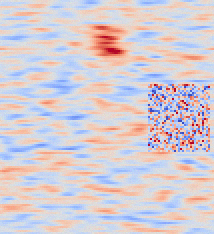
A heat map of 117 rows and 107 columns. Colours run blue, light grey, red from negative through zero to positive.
The halves do not mirror each other. The top middle is the ninth with the highest average. In the middle right lies a patch that is rougher than the rest. One bump rises in the top middle.
